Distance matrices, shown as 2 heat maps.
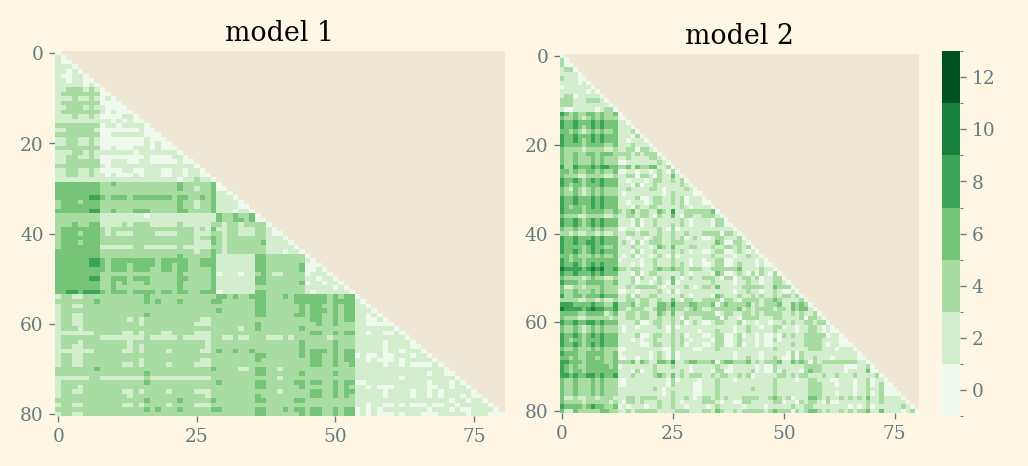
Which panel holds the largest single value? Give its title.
model 2
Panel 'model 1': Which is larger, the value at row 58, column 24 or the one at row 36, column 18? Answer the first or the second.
the first
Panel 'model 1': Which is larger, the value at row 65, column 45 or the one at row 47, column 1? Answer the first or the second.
the second
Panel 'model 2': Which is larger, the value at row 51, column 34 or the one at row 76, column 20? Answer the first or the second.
the first
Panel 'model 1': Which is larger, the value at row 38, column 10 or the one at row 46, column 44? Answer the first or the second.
the second
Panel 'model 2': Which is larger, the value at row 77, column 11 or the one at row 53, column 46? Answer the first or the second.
the first
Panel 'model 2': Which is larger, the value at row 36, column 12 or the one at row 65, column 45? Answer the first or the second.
the first
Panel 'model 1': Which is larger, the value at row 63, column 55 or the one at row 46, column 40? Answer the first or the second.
the second
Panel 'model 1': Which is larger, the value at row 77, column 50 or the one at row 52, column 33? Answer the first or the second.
the first
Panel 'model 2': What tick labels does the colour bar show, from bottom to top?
0, 2, 4, 6, 8, 10, 12
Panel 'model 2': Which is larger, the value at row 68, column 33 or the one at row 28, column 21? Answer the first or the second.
the second
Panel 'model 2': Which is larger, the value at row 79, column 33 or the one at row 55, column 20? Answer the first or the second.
the second
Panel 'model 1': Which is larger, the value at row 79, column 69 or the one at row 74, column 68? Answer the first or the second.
the first
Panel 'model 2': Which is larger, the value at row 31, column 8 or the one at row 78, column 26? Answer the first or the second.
the first
